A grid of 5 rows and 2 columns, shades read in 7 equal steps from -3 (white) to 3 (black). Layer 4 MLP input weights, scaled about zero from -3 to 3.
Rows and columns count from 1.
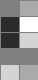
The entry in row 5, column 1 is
-2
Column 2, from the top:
-1 -3 -2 0 -1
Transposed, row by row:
0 2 2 0 -2 / -1 -3 -2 0 -1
